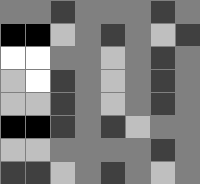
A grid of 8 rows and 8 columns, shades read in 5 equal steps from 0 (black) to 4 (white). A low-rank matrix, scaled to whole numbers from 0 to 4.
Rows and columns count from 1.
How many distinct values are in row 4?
4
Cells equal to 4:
3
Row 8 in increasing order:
1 1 1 2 2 2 3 3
